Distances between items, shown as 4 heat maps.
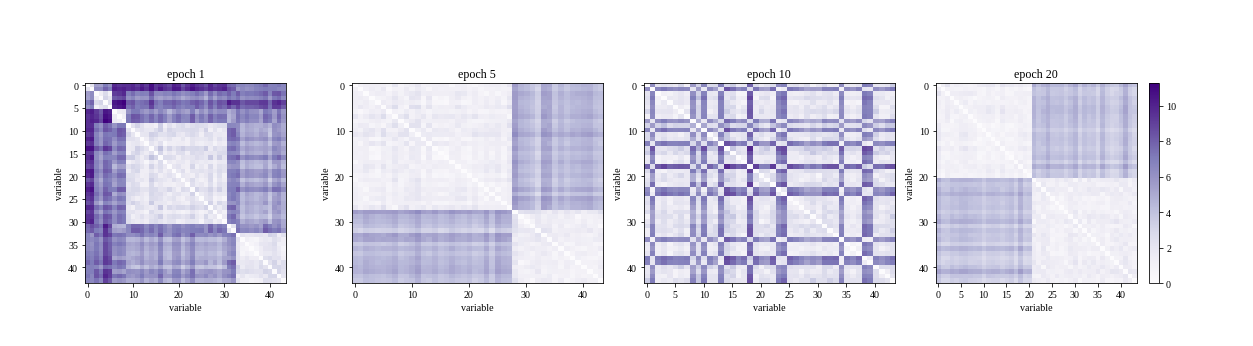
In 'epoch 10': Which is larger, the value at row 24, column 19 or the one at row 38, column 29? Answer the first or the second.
the first
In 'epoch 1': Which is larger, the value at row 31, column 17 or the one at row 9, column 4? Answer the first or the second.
the second
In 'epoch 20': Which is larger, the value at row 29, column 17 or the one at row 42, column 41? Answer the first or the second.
the first
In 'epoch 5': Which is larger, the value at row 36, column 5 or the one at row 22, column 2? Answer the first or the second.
the first
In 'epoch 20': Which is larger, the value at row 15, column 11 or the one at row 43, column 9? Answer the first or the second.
the second
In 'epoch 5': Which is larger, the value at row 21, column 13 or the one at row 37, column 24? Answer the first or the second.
the second
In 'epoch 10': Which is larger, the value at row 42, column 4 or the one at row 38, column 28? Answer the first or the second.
the second
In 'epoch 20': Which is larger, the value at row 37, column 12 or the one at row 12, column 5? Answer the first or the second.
the first
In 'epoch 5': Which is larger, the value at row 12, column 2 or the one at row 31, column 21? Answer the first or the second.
the second
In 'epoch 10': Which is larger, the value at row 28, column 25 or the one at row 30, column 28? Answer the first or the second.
the first
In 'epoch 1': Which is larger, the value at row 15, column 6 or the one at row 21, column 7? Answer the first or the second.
the second
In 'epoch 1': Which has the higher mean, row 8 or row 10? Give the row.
8
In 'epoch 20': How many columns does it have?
44
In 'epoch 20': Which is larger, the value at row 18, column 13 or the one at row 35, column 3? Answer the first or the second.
the second
